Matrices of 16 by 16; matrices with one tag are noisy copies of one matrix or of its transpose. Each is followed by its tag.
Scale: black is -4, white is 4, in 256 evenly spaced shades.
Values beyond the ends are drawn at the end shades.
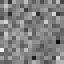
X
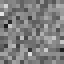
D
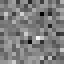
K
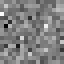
D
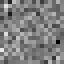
X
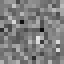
K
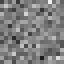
X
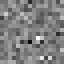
K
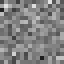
X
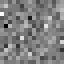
D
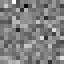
D
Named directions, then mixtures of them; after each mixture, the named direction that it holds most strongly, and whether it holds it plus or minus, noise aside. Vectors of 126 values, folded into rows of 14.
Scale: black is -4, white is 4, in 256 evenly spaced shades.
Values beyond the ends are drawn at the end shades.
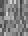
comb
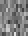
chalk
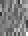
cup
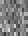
chalk, plus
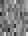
comb, plus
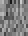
comb, minus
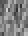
chalk, plus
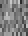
comb, plus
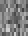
chalk, plus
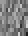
cup, minus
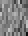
cup, minus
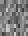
chalk, plus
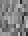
cup, minus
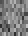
chalk, minus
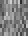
comb, plus
